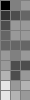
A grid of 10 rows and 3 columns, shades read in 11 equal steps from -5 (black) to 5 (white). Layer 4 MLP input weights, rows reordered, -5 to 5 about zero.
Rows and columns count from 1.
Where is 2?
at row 8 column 1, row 9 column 3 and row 10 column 2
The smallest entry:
-5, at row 1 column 1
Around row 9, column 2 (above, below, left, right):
-2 2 4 2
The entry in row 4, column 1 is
-1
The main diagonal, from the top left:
-5 -2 1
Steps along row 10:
down down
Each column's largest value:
4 2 2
